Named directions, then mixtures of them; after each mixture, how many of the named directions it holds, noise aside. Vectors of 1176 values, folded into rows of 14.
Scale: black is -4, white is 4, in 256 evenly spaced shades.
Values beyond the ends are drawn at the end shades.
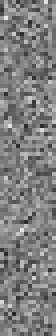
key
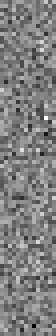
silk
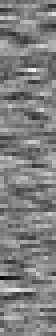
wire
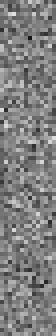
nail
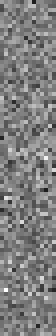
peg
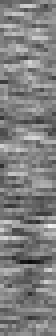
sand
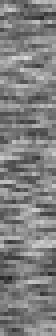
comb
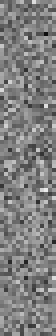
three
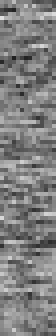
two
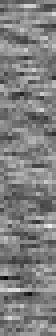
two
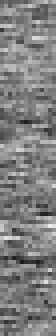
two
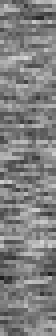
one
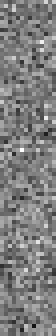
two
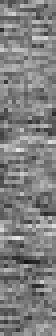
three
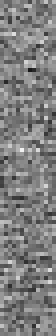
three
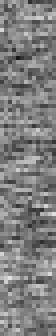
two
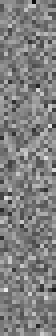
one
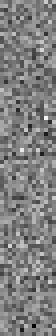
one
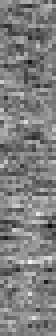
two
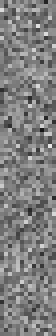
three
